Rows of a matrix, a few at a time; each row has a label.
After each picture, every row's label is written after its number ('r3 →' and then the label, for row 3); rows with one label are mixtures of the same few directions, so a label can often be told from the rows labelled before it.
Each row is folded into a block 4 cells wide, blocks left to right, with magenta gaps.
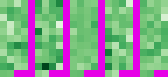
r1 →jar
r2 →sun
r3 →sun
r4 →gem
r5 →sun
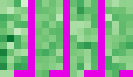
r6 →gem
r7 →sun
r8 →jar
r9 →jar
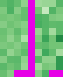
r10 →gem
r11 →gem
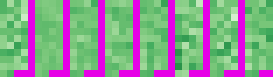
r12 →sun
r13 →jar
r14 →gem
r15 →jar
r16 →gem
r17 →gem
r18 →sun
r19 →gem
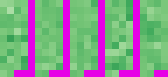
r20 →gem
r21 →sun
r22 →gem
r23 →sun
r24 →jar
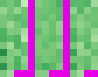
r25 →gem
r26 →sun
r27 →gem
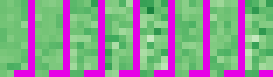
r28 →sun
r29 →jar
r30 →gem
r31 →gem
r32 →gem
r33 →jar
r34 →jar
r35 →gem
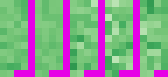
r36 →sun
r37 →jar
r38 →gem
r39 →jar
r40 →jar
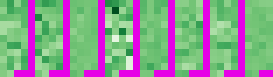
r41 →jar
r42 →jar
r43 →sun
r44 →gem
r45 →sun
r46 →sun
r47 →jar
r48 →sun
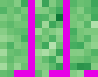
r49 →gem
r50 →sun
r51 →sun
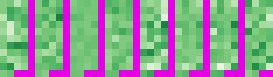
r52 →jar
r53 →sun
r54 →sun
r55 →gem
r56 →sun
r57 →sun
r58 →sun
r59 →sun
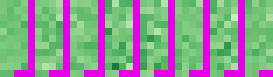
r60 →sun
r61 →sun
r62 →jar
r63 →sun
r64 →gem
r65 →gem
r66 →sun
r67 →sun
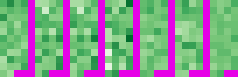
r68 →jar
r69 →gem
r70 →gem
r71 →gem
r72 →gem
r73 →jar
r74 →gem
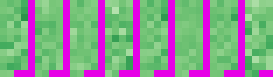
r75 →sun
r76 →jar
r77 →sun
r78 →gem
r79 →sun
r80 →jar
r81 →sun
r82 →jar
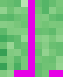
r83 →gem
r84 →gem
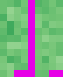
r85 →jar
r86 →gem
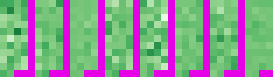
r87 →gem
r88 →gem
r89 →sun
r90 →jar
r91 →sun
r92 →gem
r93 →gem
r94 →jar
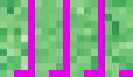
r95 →gem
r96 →sun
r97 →gem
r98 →jar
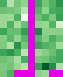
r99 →sun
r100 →sun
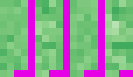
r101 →gem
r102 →jar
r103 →sun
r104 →jar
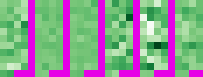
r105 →sun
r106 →jar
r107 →gem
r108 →sun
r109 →jar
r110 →jar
